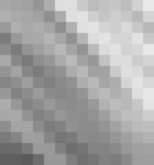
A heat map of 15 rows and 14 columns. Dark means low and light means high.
Ninth with the highest average: top right. Mirror symmetry: none. Roughest part: top middle. Slope: up to the top right.
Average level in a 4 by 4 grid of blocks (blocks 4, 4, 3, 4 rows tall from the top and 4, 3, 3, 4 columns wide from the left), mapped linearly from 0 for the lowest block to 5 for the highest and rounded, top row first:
2355 | 1235 | 1124 | 0002
